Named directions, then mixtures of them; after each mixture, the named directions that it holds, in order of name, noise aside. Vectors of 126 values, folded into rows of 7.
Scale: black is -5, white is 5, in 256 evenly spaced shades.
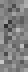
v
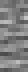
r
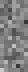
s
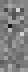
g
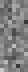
s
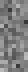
s, v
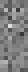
g, s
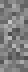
s, v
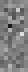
g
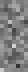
g, s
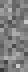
s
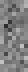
v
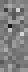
g
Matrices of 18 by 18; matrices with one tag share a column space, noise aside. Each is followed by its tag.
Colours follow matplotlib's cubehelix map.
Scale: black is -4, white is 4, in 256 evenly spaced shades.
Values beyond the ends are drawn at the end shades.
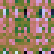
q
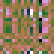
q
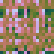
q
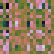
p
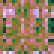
q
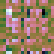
q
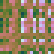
q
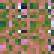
p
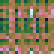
q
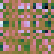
p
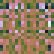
p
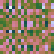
p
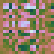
p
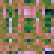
q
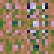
p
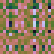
p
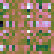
p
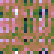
q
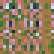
p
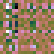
p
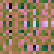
p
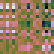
p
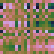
p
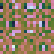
p
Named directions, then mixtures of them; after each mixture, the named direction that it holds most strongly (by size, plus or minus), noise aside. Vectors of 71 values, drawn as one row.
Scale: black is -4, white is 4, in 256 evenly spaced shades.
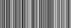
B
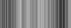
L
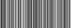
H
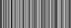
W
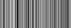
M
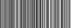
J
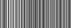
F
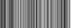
H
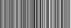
J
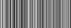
H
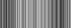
L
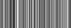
M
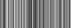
F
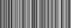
W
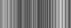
L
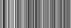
M
